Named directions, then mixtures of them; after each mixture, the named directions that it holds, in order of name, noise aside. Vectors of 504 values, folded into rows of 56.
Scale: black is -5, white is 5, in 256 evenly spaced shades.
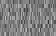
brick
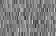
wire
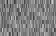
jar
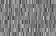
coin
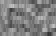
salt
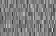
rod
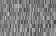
brick, coin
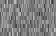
jar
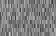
brick, jar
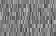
brick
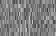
brick, wire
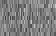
brick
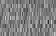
brick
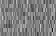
rod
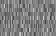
coin, rod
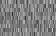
rod, wire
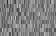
jar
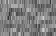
coin, jar, salt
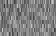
jar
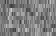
coin, rod, salt
